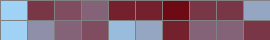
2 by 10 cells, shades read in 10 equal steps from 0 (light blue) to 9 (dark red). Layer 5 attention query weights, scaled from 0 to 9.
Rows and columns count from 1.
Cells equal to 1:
1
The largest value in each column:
0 7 6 6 8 8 9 7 7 7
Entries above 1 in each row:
9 8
